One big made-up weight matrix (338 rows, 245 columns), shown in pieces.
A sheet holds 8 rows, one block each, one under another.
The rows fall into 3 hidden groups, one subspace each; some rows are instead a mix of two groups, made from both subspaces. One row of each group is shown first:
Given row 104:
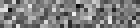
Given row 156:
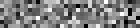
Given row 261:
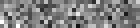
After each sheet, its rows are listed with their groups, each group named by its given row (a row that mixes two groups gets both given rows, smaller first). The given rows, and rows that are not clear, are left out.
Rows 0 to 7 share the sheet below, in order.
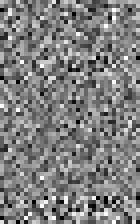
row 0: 104 and 261
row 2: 261
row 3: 261
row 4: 104 and 156
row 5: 104
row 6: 261
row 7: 261
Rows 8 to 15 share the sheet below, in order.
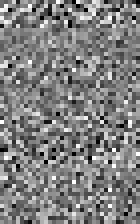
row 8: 104
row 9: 104 and 156
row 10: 104
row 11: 156 and 261
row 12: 156
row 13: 104 and 261
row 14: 104
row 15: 156
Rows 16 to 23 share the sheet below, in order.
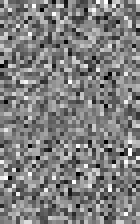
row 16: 261
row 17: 104
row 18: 104 and 156
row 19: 104 and 156
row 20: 104 and 156
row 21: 156
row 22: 104
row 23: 156
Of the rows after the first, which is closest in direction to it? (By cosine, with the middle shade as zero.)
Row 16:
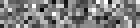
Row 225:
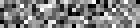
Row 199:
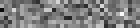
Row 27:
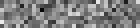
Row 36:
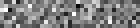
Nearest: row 27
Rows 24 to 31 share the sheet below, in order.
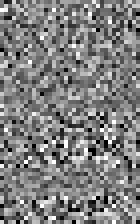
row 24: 104 and 156
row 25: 261
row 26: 104
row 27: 261
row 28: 156 and 261
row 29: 261
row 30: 156
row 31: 261
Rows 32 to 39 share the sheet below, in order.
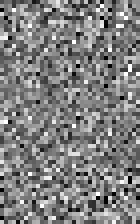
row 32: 156
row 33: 104
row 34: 156
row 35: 156
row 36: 104
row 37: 261
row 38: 156
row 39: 261
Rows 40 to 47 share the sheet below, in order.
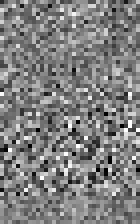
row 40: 261
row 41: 261
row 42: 104 and 261
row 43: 156
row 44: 156
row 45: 104
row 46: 261
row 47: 261
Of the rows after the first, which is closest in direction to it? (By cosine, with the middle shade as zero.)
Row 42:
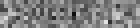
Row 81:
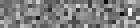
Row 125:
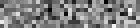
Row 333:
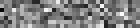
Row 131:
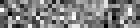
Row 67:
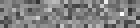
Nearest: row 125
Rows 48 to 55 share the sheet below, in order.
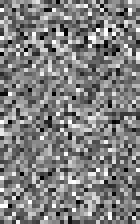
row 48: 156
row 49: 261
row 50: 104
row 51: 104
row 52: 104 and 261
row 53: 104 and 156
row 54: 261
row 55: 104
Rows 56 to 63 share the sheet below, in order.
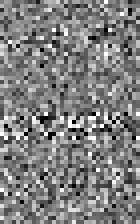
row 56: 156
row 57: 261
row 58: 261
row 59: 156 and 261
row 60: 261
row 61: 104 and 156
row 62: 261
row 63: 261
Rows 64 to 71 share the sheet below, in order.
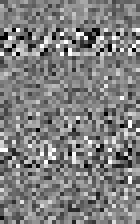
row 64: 261
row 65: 104
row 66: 104
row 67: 156
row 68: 156
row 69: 104 and 156
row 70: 156
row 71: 261
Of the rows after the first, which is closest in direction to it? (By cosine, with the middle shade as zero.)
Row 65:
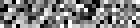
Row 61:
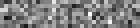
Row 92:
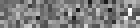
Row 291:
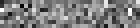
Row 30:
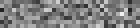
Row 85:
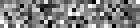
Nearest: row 30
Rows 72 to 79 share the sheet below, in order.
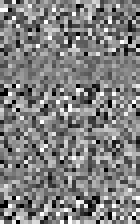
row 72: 104
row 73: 156
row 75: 104
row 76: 261
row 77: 261
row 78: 104 and 156
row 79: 104
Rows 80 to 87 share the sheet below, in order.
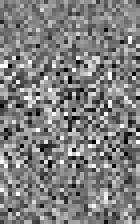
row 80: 261
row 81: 156
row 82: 104
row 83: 104 and 261
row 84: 156
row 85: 261
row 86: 261
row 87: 261
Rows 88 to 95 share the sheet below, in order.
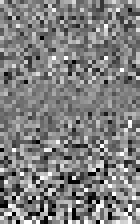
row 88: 104 and 261
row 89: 261
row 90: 156
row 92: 156
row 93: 156
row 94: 261
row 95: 104 and 156
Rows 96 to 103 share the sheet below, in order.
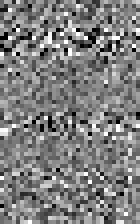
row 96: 104
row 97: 104
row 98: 261
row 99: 104 and 261
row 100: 104
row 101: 156
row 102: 156
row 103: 156
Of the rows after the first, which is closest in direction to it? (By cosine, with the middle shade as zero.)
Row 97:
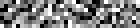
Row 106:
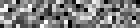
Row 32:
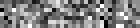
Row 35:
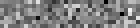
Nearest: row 32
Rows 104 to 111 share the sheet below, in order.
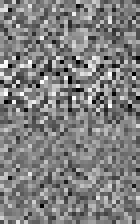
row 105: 261
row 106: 104
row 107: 104 and 156
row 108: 104 and 261
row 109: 104
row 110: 104
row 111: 261
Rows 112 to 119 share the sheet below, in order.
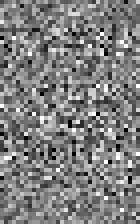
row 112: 261
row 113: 156
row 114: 104
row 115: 261
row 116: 156 and 261
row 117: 104
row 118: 156
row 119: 104 and 156
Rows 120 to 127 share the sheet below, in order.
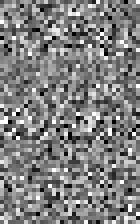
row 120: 261
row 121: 156
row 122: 156
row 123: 261
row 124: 104
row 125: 104 and 156
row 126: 156 and 261
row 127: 156
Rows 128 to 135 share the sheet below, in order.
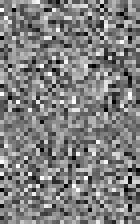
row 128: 156
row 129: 156
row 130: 261
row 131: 261
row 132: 261
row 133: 104 and 261
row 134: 156 and 261
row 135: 156
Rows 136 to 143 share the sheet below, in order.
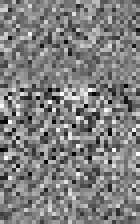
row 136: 104
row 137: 104
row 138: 104
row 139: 261
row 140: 104
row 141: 104 and 261
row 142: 104
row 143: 104
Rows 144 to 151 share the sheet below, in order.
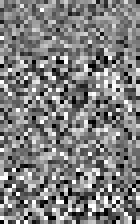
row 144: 261
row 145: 156
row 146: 261
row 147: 261
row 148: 261
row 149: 156
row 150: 104
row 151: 261
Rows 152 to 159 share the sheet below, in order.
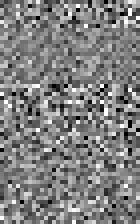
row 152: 156
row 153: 104
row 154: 104
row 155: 156
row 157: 156
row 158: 156 and 261
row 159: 261
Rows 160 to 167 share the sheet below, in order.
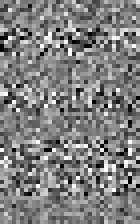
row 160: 104
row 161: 104 and 261
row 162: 104 and 156
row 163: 104
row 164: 156
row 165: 156
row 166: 156
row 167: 156
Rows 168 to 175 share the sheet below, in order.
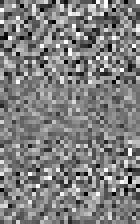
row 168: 261
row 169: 104
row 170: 156 and 261
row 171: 104 and 261
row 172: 156
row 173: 156
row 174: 156
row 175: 104
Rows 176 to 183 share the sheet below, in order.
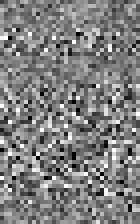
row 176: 261
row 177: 104
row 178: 261
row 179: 261
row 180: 104
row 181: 261
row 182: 156
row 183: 156
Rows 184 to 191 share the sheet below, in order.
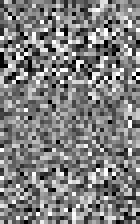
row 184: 104 and 261
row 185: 261
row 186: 104 and 156
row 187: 156 and 261
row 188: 156
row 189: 156
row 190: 261
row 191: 156 and 261
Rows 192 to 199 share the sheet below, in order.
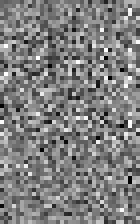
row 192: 156
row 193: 104 and 156
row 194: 104 and 156
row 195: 261
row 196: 156
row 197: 156 and 261
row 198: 156
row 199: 156
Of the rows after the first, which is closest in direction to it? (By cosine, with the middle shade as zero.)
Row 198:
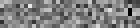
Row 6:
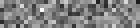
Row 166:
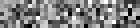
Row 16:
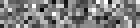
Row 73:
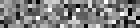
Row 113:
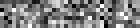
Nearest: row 73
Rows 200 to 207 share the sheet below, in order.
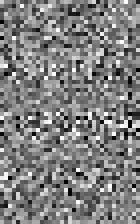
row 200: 261
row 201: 156
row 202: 104
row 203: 156
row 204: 156
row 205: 156
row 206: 104
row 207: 104
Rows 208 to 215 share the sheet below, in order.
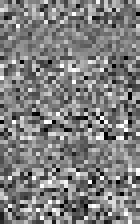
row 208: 104 and 261
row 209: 104
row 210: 261
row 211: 156
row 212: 156
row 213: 261
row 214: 104 and 156
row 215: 261
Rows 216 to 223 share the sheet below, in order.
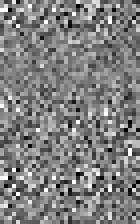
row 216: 104
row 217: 261
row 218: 261
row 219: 261
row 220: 156
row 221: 156
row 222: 104
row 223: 104
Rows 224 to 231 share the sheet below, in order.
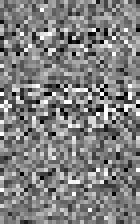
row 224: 261
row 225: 261
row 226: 156
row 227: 156
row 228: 261
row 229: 104
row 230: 261
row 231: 156
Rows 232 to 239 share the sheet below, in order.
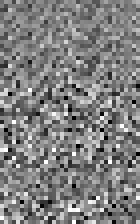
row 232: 104
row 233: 104
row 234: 104
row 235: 104
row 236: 156
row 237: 104
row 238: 156 and 261
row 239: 261
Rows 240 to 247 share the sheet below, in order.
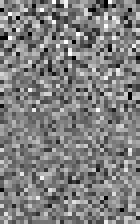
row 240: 261
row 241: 104
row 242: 104
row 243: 156
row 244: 104 and 156
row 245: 156
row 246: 261
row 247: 156
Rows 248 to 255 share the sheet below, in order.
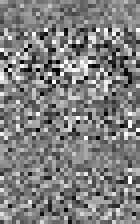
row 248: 261
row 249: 261
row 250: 261
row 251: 261
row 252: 156
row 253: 104 and 261
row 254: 156
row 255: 104
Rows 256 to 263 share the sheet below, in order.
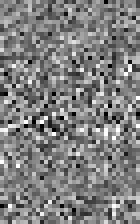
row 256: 104 and 156
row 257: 261
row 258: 156
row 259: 104
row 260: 104 and 261
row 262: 261
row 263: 104 and 261
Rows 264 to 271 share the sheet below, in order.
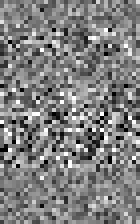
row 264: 261
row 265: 261
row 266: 104
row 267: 261
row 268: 156
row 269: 104
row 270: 261
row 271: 261
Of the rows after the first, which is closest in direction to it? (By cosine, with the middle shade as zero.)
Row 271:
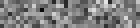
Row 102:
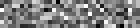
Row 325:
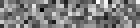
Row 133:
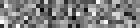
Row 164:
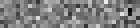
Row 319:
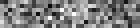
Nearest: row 325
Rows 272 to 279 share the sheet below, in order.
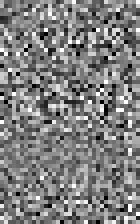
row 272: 104
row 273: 261
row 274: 261
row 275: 156
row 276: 156
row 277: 156
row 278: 261
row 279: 156
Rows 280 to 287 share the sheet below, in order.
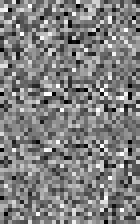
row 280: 104
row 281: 261
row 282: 104
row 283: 156
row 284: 261
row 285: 156
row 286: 156
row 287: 156 and 261
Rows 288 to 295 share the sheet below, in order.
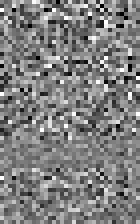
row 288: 156
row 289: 104 and 261
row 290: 156
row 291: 156 and 261
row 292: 104
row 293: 156
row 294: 156
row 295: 261
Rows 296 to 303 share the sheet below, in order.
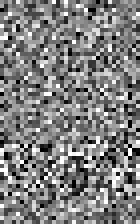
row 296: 104 and 261
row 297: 104
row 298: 261
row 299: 156
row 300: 156
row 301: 156 and 261
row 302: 261
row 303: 261
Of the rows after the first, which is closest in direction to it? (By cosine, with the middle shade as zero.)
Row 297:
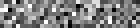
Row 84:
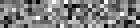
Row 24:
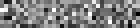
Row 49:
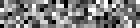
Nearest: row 24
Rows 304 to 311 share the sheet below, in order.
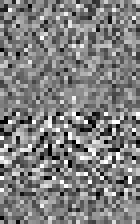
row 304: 104
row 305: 261
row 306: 104
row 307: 261
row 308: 104
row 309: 104
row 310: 156
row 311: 261
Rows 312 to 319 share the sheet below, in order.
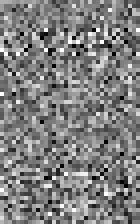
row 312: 156
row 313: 261
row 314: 104 and 261
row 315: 156 and 261
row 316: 261
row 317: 104 and 156
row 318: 156 and 261
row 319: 261
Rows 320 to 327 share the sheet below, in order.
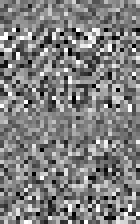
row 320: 104
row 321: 104
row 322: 104
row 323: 104 and 261
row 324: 104 and 156
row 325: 261
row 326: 261
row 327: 156
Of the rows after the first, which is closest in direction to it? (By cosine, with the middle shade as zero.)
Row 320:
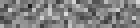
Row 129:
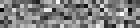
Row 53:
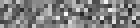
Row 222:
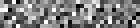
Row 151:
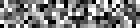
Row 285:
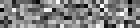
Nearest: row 53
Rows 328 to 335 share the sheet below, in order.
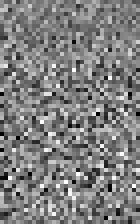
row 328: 104
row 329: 104
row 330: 104
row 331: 156
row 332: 261
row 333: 156
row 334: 104
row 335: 104
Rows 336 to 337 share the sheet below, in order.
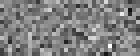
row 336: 156
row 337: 104 and 261
